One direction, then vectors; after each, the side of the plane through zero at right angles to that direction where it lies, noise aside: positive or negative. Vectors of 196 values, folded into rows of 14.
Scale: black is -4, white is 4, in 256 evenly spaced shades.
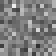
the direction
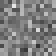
positive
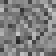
negative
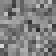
negative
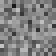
negative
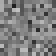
negative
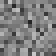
negative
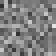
positive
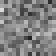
negative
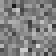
negative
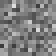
positive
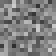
positive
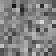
negative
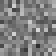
positive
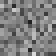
negative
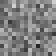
positive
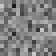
negative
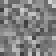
positive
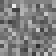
positive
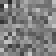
positive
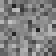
negative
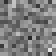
positive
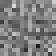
positive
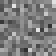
positive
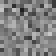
negative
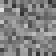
negative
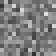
positive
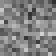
negative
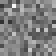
positive
